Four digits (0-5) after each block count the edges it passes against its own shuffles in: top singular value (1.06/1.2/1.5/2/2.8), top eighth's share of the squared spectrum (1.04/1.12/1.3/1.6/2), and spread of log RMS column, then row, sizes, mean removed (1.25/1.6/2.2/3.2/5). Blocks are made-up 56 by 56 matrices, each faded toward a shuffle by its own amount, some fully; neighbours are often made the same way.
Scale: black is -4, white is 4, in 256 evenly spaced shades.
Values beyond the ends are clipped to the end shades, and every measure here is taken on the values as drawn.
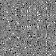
3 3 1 1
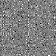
3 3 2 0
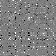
4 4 2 1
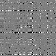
4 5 2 3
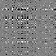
4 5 3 3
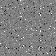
3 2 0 1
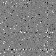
3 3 0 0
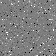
1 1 0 0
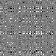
4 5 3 3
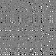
4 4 2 2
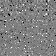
3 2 1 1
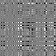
5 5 3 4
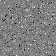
0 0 0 0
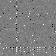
4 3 1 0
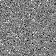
0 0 0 0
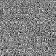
3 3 0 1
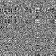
4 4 2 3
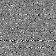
2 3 0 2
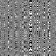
4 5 4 2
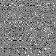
3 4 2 2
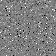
0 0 0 0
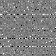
3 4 0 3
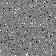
0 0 0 0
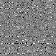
4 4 1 2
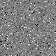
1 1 0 0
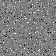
1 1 0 0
